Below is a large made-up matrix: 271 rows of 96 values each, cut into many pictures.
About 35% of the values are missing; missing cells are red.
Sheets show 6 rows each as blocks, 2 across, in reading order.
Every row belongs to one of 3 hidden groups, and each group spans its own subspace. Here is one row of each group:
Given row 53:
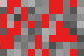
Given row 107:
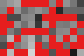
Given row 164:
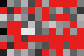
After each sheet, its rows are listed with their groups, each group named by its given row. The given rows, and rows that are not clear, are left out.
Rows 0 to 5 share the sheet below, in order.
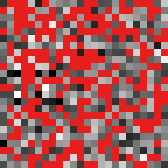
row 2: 107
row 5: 107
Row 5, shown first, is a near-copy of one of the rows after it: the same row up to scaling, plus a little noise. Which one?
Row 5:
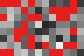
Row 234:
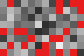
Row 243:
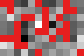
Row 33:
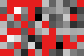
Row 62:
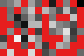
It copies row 234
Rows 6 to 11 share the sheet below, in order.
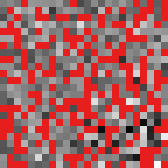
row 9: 53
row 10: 107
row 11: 53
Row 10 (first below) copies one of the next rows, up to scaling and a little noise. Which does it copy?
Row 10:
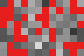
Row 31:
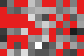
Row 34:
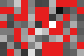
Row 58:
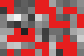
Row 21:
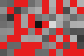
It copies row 31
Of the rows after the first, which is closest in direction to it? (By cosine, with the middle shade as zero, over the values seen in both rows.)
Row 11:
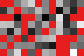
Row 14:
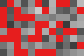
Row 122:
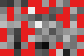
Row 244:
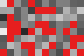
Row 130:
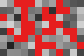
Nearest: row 130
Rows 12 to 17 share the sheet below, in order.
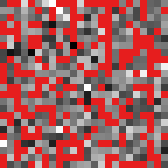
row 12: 107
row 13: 53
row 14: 107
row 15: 164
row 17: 164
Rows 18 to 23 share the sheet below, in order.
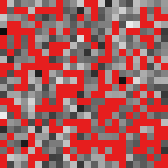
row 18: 164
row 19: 107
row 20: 164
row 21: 107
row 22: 164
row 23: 164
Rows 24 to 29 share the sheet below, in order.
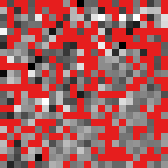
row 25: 107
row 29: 164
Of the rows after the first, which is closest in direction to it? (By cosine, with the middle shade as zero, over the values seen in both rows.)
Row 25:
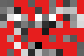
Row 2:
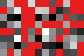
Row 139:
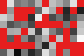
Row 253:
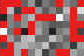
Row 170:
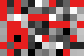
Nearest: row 170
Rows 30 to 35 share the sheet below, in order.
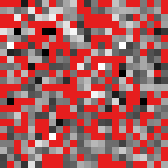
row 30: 53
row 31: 107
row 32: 53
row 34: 107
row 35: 107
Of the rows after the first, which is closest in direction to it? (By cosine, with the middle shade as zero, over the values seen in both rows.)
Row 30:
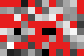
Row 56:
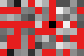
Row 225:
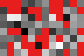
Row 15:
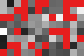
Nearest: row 56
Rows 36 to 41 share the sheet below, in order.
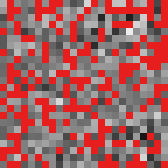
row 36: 164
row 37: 53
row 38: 107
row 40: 107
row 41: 164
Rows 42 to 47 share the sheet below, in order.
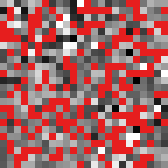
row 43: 53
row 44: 107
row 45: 107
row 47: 107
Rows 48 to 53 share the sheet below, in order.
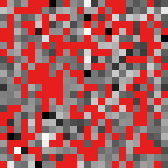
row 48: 107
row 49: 164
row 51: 164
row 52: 107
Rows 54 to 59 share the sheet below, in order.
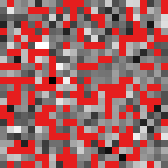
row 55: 107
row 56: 107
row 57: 107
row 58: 107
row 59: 53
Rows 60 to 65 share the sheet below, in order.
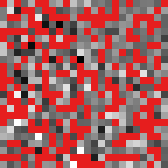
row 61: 164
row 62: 107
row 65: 53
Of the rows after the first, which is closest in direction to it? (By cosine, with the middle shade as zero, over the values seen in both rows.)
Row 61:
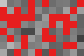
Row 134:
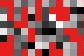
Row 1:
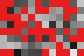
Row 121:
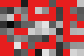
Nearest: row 134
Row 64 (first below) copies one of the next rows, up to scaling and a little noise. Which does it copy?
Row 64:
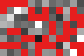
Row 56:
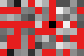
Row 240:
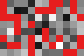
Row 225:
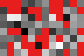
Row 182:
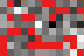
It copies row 182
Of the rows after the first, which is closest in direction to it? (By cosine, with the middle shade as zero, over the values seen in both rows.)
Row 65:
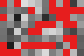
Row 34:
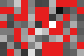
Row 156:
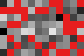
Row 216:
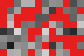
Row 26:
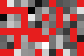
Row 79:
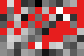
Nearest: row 216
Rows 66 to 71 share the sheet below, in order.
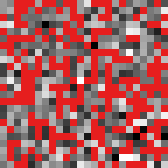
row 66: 107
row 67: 53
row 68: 53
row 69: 53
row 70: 164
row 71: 53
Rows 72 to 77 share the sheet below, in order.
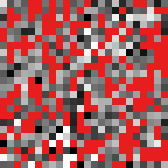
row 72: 164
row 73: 164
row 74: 107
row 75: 164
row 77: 53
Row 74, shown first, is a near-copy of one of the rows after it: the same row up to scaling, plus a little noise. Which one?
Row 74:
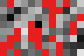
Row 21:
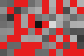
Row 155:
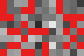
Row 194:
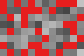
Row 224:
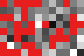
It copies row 21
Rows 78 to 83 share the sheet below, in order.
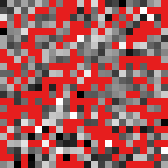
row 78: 164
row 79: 53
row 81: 53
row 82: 164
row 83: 164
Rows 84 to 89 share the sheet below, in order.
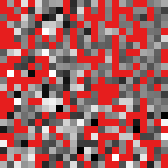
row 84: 53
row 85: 164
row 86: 107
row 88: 164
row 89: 53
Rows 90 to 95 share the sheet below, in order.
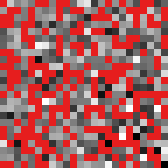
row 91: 164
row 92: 53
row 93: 107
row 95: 107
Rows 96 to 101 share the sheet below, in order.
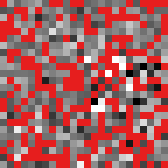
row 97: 107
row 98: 107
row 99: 53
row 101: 53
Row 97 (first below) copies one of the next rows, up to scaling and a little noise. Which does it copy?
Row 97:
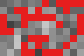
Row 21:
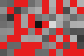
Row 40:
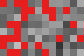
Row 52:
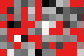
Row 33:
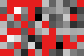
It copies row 52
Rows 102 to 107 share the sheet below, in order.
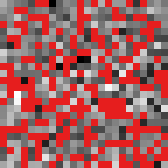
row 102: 107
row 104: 107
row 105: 164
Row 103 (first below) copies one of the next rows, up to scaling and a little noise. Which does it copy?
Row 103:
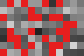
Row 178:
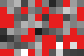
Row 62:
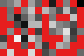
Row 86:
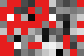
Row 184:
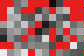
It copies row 178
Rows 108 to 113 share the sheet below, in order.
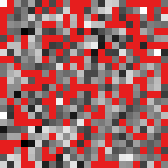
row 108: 164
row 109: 107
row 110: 107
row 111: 164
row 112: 164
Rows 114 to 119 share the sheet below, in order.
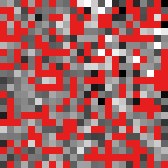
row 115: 107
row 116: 107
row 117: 107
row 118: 164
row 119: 53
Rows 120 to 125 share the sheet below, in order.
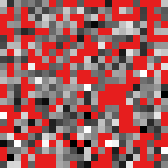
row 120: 164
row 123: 164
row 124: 53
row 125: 164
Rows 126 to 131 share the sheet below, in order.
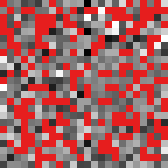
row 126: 53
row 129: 164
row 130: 53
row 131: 164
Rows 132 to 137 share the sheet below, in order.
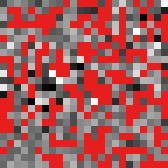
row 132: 53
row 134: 53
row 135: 53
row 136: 53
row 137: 53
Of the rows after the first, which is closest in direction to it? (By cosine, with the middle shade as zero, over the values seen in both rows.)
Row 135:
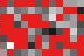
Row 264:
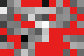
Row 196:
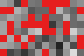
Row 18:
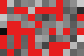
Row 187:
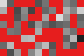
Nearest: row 196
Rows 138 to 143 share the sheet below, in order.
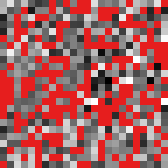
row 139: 164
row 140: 164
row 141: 107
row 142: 164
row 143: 53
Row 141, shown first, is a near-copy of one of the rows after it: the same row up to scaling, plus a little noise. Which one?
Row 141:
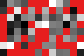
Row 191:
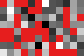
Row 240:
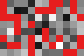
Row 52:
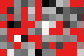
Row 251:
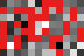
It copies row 251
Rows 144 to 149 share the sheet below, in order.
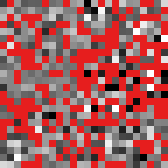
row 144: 53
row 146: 164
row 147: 164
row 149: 107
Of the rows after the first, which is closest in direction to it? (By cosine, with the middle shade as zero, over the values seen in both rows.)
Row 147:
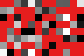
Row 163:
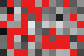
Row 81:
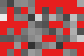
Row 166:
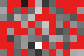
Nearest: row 166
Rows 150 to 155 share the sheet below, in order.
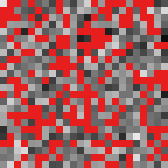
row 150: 164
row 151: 164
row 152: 53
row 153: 164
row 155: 107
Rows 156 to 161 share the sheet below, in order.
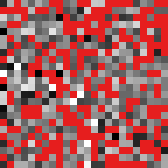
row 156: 164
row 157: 107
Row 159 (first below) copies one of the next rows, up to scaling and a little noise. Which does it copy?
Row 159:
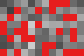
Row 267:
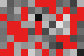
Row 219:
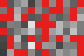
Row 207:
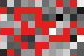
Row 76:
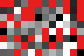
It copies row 219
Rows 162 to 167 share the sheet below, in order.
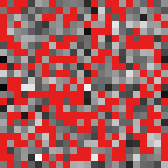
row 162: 107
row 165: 164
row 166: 107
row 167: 53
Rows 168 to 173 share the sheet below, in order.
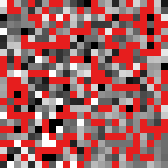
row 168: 164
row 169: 164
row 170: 107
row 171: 53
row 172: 53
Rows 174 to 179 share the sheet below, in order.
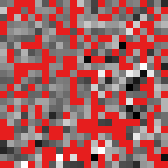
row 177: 53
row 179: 107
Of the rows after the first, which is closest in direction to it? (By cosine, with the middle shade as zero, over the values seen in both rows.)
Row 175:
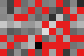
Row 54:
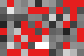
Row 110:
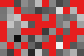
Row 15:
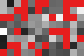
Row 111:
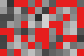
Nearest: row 15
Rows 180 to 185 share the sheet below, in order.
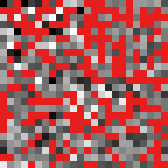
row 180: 53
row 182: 107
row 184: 107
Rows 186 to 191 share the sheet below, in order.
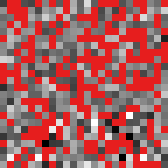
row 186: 53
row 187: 164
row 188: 53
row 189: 164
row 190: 53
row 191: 107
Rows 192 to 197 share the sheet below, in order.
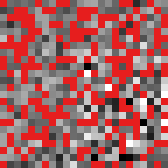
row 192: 107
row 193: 107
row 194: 107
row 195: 164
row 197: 53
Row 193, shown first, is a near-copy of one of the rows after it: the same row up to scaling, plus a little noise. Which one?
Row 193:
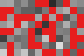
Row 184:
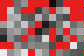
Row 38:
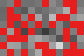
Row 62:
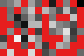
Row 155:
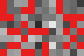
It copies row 184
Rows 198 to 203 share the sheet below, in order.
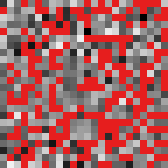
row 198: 164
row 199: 164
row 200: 53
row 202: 107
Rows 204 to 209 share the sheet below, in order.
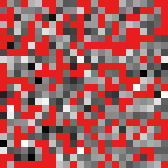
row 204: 53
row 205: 53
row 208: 164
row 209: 164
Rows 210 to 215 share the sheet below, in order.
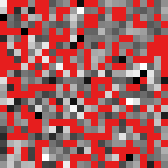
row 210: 164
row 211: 53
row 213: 53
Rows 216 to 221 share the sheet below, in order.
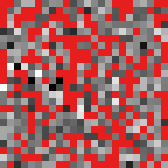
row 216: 53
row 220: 164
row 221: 53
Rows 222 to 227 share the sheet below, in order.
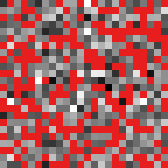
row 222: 53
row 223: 164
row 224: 107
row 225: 107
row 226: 53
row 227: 164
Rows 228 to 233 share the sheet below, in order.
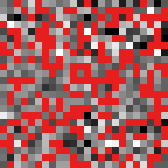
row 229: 164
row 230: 53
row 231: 164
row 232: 53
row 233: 164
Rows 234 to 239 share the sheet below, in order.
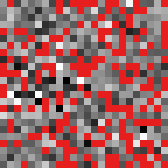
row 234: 107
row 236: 107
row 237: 164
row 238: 53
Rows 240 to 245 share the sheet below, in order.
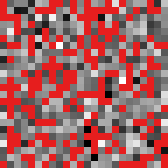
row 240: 107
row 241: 53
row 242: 164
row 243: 107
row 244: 164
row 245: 53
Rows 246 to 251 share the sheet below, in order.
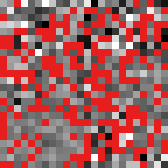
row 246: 107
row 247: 164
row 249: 164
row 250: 53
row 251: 107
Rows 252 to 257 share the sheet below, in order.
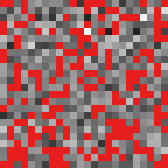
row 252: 53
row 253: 164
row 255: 164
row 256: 53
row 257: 53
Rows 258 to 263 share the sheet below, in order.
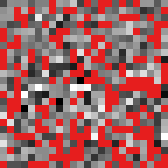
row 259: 107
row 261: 164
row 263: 53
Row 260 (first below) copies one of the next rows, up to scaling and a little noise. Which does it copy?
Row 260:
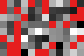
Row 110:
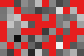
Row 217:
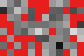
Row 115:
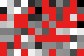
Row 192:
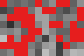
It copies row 217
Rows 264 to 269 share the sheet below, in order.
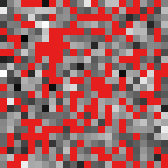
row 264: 107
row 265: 53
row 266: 53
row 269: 107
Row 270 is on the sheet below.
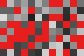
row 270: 164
